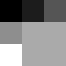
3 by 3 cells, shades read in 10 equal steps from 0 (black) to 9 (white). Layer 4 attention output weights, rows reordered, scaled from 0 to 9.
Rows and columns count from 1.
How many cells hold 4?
0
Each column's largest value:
9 6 6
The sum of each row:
4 17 21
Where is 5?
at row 2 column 1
